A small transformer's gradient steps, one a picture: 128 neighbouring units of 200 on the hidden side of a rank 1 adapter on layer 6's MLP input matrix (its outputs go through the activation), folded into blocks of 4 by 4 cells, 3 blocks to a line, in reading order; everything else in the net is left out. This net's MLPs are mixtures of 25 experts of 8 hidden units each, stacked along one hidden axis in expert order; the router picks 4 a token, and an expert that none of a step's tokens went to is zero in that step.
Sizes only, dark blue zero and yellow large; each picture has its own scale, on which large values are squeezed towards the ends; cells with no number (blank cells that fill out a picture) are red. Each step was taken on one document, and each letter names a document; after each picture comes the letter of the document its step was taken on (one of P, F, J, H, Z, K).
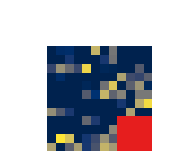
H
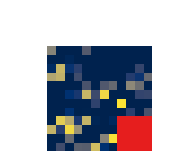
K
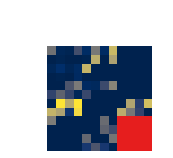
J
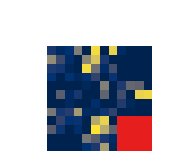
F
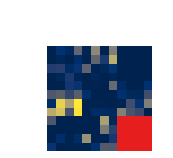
J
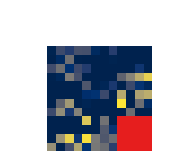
H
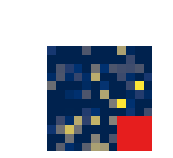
K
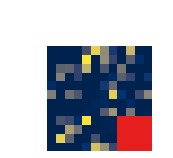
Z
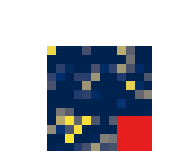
K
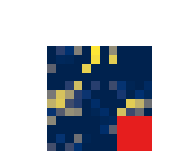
J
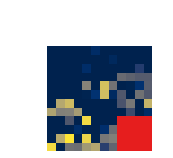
H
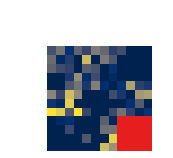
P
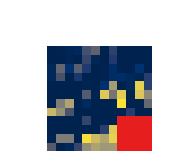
H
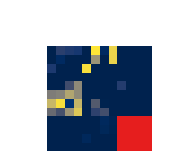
J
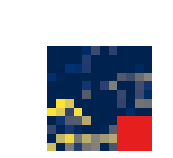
H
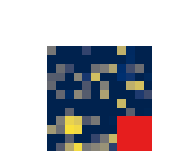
K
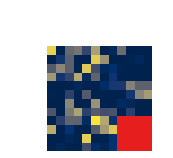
F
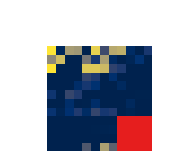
P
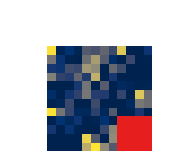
F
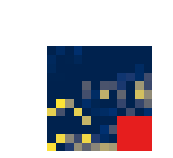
H
